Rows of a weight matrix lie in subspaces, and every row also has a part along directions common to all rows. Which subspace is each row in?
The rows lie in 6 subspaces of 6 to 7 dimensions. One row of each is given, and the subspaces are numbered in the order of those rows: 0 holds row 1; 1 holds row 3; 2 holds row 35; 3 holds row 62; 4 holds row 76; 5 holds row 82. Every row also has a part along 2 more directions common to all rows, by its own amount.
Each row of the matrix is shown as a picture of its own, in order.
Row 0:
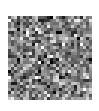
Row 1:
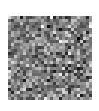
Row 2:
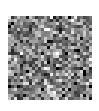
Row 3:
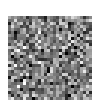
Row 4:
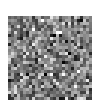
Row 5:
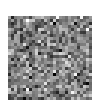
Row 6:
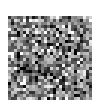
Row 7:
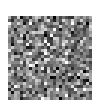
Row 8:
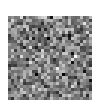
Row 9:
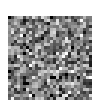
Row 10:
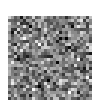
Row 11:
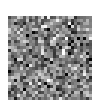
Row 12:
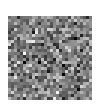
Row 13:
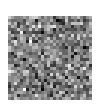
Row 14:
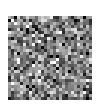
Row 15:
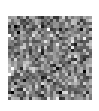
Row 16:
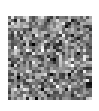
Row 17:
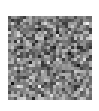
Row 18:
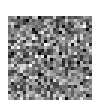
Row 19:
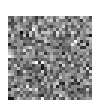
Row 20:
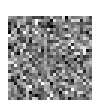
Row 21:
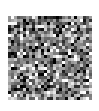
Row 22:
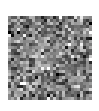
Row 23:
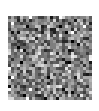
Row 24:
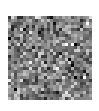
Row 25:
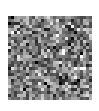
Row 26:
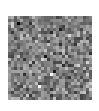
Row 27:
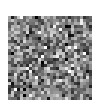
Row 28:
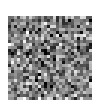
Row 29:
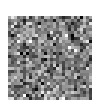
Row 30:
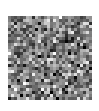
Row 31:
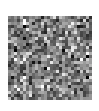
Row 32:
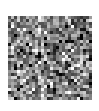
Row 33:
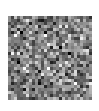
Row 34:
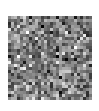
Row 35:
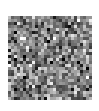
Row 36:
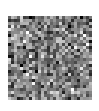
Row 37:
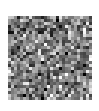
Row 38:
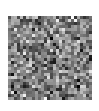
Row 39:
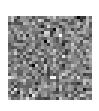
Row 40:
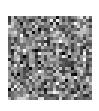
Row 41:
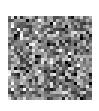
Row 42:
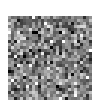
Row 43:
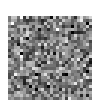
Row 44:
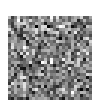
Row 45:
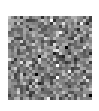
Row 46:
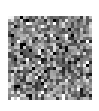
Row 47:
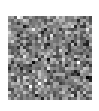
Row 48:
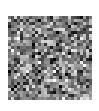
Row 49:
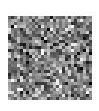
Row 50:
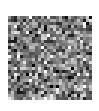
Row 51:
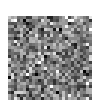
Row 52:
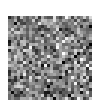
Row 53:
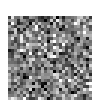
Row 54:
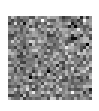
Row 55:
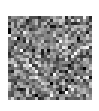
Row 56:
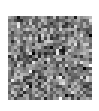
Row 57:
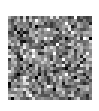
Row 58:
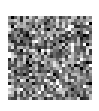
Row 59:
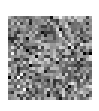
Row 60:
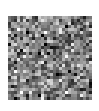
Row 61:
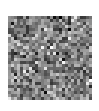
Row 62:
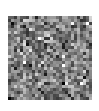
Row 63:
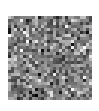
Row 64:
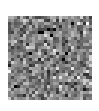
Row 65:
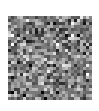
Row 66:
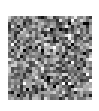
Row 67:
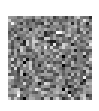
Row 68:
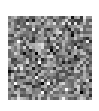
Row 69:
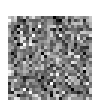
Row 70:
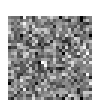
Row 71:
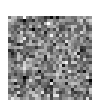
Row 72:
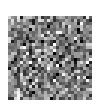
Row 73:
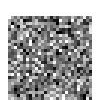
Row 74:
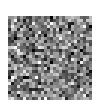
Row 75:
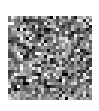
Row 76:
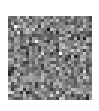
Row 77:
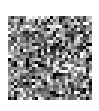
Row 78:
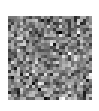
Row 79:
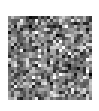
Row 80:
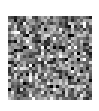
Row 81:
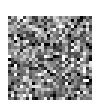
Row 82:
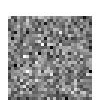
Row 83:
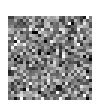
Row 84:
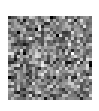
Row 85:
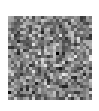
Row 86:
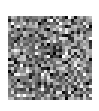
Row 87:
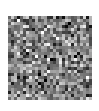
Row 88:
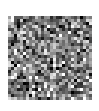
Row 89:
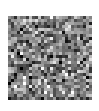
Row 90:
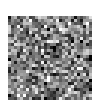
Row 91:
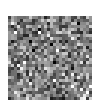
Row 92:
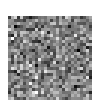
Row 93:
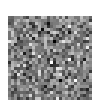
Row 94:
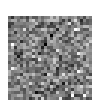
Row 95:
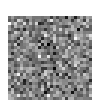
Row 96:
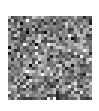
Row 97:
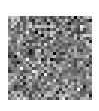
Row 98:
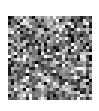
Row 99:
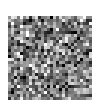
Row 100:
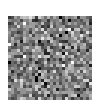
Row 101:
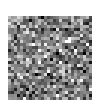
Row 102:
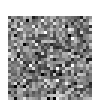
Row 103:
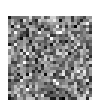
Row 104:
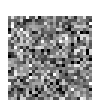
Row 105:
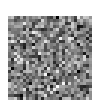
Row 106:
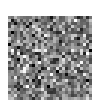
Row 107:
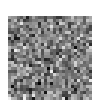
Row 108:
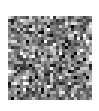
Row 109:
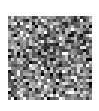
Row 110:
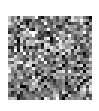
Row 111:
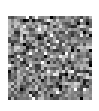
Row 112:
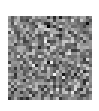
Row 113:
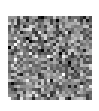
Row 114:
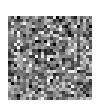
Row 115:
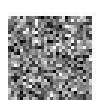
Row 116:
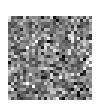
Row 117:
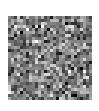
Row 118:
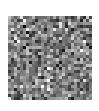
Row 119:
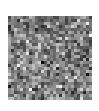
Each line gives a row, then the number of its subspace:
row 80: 1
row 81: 2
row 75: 1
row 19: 5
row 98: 2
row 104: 4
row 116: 2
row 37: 0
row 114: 2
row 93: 0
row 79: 4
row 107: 1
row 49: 4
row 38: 3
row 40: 5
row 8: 1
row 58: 4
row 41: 5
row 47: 2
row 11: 2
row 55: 4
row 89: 5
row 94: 2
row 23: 0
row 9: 0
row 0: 5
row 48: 5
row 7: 0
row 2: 1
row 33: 5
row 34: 4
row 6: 5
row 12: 3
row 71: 4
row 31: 2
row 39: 0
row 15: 4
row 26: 5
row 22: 0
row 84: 0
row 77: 4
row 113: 2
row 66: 1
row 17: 0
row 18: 2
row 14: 5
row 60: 5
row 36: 4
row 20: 4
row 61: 1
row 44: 0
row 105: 2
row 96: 5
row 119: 0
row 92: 4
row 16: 2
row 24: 1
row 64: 0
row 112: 0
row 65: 3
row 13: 4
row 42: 2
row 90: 1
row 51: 1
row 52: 3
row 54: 3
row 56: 2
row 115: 4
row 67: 3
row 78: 3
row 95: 1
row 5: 5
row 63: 4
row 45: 3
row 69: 4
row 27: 1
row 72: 3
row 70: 0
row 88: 0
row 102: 5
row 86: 1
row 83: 2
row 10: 2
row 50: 1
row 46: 3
